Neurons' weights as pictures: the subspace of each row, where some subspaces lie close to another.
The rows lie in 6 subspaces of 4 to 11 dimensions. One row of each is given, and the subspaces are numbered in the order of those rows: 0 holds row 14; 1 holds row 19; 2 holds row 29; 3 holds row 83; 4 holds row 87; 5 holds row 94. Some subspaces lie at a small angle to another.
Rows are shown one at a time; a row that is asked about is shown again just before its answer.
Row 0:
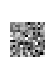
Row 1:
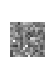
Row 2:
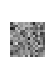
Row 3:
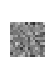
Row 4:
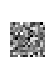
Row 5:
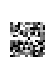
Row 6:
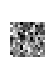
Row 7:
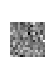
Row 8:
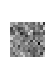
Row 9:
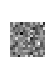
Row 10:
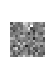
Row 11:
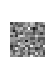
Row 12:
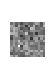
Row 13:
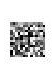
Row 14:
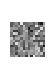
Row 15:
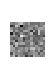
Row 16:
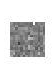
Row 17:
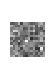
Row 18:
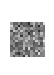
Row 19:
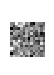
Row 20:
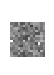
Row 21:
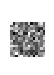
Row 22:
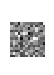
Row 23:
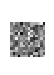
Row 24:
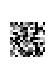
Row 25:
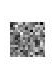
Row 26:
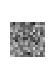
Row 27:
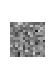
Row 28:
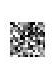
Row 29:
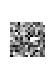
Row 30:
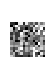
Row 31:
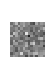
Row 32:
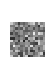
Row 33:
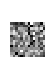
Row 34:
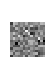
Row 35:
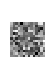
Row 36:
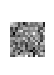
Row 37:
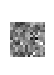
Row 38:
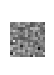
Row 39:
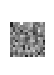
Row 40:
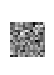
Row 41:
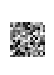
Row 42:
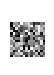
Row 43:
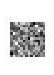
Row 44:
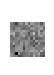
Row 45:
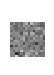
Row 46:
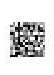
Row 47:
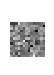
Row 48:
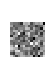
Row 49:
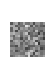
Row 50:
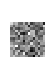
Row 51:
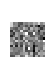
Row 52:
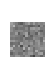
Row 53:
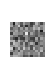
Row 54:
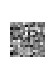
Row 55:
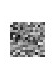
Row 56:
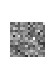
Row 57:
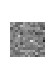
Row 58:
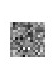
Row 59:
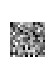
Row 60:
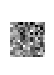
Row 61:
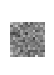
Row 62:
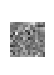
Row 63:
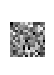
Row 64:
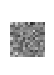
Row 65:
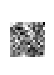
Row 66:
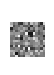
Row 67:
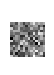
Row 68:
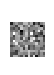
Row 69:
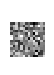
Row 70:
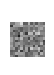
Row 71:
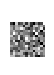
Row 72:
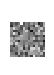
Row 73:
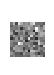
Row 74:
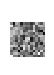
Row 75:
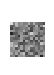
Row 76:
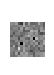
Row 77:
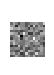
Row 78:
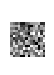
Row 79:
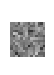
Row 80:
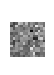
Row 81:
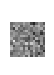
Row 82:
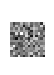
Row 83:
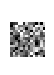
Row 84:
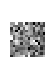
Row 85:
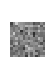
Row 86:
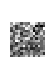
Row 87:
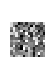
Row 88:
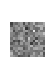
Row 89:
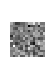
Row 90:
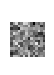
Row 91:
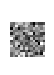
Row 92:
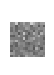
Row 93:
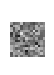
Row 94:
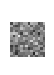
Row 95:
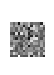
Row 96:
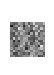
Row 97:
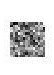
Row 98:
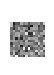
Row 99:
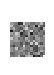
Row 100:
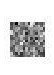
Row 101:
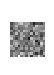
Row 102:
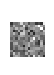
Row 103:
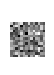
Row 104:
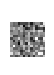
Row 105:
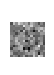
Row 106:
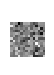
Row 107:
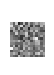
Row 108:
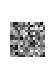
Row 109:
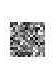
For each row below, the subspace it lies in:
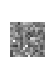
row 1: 2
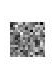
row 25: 3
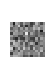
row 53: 1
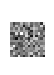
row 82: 3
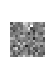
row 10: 2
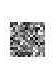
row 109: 2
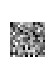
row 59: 1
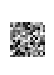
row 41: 2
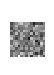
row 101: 3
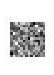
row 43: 1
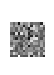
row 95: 3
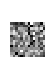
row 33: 5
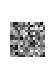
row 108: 5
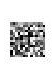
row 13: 2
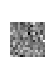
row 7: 5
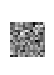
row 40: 2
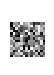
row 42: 5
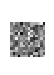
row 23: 3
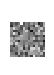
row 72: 0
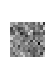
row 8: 3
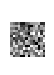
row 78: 5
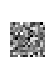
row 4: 3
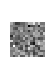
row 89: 4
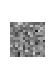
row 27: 4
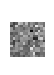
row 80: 2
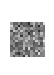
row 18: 5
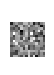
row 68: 1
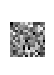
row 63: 5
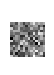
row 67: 2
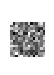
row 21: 5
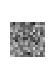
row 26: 5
